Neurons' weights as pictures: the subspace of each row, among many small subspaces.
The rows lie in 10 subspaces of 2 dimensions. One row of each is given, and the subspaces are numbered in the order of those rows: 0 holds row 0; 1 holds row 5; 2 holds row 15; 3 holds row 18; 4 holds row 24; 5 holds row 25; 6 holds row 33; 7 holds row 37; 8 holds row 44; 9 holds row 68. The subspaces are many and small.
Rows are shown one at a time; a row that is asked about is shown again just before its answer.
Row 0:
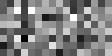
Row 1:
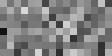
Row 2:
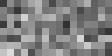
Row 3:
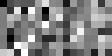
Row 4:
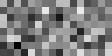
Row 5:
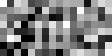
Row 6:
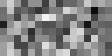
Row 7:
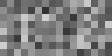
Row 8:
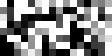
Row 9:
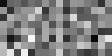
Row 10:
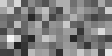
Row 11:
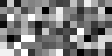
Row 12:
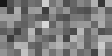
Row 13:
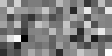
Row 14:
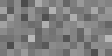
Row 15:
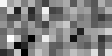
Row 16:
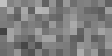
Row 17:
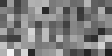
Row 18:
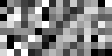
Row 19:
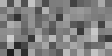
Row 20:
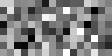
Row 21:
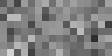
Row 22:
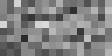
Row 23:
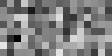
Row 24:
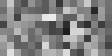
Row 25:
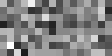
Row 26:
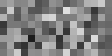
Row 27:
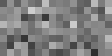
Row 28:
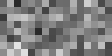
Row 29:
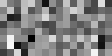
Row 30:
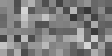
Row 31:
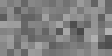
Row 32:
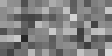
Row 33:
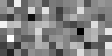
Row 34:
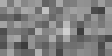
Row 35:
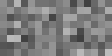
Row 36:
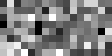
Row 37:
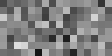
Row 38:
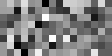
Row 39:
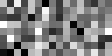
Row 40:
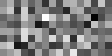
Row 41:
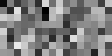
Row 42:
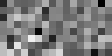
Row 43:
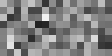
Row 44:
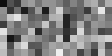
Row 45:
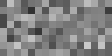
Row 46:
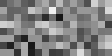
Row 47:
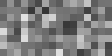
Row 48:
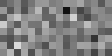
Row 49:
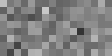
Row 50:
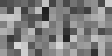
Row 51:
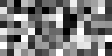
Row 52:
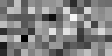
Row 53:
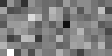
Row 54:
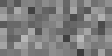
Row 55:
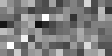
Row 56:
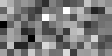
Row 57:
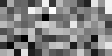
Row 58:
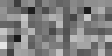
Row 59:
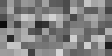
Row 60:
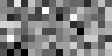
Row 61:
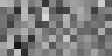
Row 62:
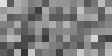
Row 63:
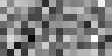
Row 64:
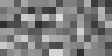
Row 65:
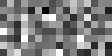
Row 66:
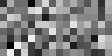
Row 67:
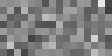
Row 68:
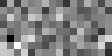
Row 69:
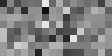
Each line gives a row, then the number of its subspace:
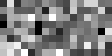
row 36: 3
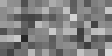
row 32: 2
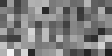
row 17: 1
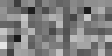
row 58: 8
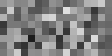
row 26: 4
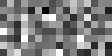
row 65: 7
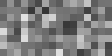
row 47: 7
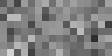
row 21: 5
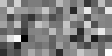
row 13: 2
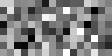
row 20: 4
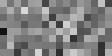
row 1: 7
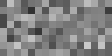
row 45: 3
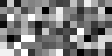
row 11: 9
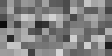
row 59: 3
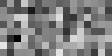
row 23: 8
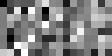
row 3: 2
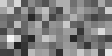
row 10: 2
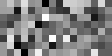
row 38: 0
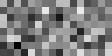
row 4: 9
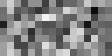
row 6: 4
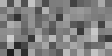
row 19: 5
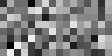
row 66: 5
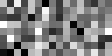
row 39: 6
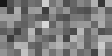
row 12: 8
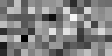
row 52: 0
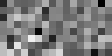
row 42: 3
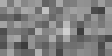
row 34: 8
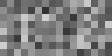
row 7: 7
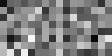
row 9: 1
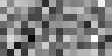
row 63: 1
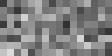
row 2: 1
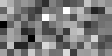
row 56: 4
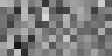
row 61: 0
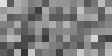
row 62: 1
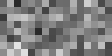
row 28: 3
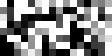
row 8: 4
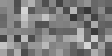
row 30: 2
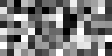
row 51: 8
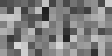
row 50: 8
